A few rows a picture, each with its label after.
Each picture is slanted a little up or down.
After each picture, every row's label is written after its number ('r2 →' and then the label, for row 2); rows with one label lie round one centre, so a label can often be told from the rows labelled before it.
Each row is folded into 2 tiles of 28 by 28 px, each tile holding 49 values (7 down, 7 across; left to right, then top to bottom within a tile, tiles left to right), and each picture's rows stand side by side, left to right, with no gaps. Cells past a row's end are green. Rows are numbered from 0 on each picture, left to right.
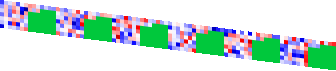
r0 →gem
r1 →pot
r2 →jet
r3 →gem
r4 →jet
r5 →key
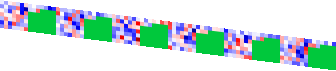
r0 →gem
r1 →pot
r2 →key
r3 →pot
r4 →gem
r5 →pot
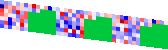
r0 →jet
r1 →key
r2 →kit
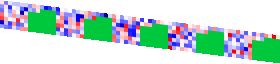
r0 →gem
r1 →gem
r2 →pot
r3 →kit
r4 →key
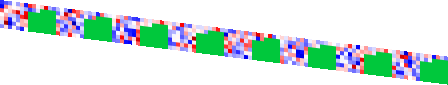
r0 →jet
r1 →kit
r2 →key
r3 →key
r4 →jet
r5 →pot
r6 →key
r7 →kit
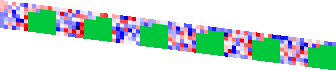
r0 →key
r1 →key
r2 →kit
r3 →gem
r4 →jet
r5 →gem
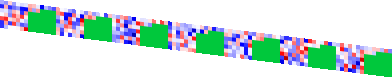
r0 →gem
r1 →pot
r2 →key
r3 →gem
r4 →pot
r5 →jet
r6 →key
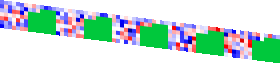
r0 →gem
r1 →gem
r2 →pot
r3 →key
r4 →jet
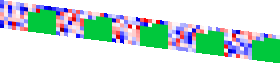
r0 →gem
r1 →jet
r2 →jet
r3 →pot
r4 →kit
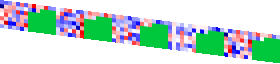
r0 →jet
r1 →key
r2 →gem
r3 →gem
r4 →jet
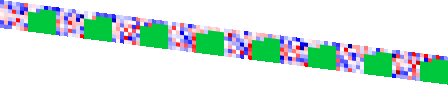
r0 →gem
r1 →gem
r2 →gem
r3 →key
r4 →key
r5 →gem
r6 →kit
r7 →jet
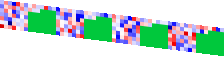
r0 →kit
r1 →gem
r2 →pot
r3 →jet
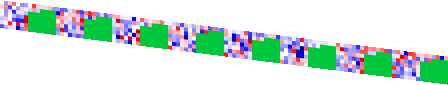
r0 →key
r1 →jet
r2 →key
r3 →kit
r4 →pot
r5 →pot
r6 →key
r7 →kit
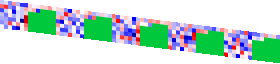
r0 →key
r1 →kit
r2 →key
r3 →pot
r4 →pot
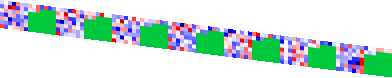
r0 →kit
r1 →kit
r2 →kit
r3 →kit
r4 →jet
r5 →gem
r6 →key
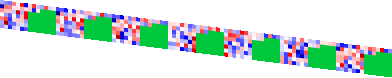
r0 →jet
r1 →jet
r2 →jet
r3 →key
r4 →kit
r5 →pot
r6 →jet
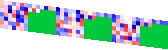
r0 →pot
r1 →gem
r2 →gem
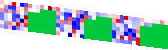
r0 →key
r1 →pot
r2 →key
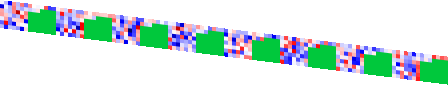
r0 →jet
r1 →key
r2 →pot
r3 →kit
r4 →gem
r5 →kit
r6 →pot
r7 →key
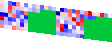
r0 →kit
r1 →jet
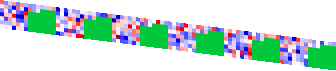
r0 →pot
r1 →gem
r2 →jet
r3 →kit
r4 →key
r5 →kit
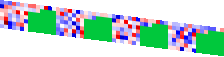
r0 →jet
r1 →key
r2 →jet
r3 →pot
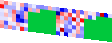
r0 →pot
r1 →jet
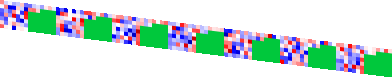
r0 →pot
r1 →jet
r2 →key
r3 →key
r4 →jet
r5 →kit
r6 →key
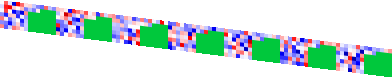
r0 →kit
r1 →kit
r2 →key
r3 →gem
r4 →pot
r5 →key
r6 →pot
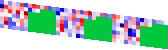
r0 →jet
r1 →jet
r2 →pot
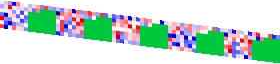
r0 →kit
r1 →jet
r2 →jet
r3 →kit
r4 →jet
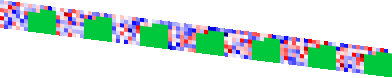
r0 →kit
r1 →kit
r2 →pot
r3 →gem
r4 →jet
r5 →jet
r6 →jet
